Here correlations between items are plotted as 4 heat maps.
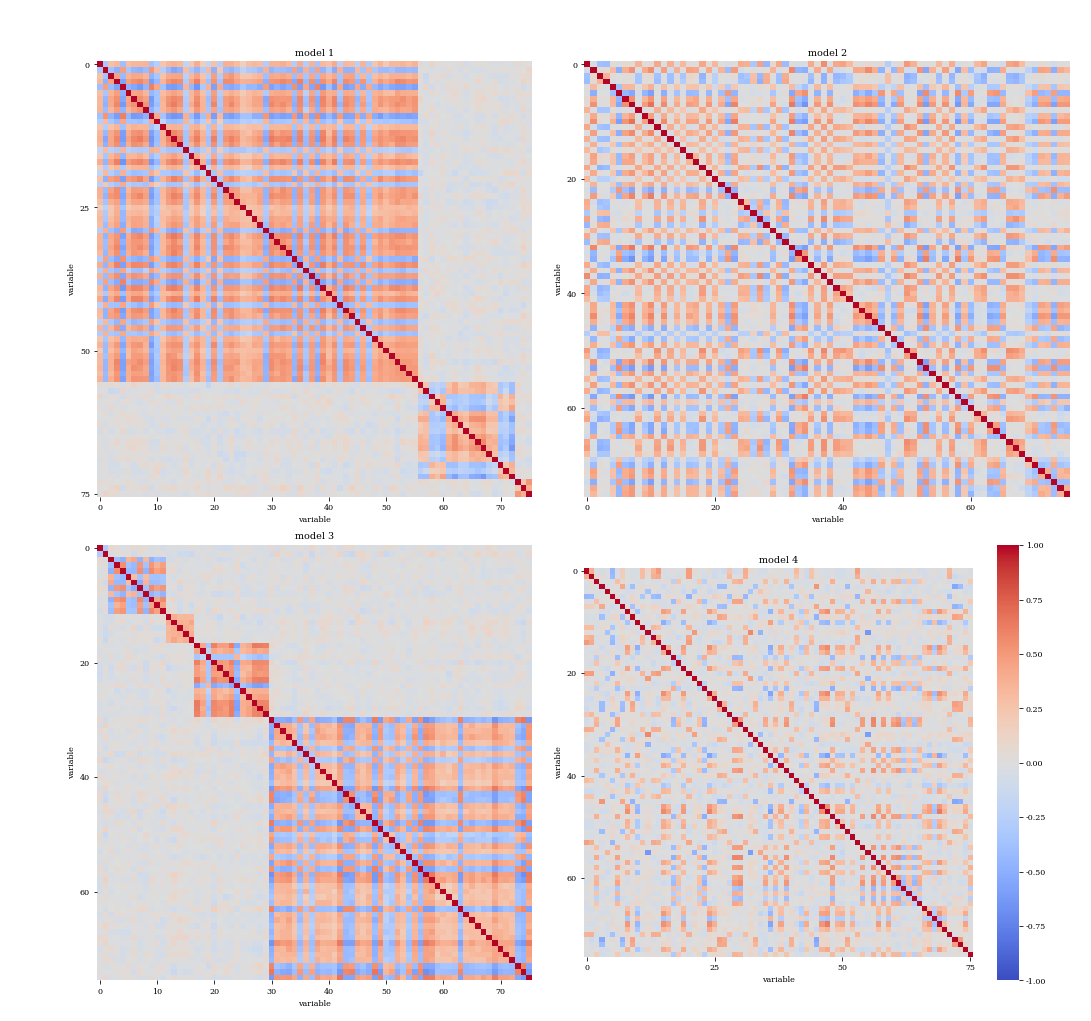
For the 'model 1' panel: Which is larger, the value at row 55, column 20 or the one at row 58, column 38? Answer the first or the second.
the first
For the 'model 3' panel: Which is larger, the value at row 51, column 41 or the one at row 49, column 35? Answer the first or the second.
the first
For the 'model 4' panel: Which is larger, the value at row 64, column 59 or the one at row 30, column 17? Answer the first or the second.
the first
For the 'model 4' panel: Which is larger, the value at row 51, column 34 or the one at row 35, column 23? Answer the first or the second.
the first
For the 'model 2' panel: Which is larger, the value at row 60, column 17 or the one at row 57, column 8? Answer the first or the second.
the second
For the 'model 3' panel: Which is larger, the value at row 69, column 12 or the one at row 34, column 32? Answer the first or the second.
the second
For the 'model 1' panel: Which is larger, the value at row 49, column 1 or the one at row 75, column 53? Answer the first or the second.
the second
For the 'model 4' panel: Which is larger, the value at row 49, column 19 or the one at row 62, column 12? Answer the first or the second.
the first
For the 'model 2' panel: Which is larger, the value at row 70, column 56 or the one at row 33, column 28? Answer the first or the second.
the second
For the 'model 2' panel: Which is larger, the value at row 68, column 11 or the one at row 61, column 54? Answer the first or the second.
the first
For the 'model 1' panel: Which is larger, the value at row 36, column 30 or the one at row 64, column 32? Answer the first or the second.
the second
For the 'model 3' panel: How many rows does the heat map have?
76
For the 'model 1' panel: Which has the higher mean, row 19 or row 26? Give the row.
26
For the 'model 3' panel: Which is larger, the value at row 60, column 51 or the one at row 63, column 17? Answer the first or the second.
the second
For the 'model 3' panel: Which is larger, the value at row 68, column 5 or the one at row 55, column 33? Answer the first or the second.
the second
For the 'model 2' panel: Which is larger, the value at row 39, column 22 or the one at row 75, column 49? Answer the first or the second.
the second
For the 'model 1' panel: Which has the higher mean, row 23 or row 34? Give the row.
23
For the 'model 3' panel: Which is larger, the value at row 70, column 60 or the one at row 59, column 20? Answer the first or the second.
the first
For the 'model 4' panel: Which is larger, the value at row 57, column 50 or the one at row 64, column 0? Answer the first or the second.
the first
